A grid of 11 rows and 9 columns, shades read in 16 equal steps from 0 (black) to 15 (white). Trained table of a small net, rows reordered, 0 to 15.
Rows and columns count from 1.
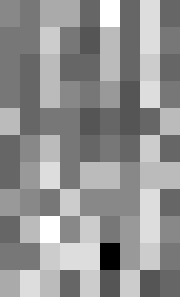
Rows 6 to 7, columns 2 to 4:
8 11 7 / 9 13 7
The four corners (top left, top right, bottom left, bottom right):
8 6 10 6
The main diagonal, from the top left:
8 7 11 8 5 7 8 13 8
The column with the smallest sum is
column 7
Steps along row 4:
down up down down up down up down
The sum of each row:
81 75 71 73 64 69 87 79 89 80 80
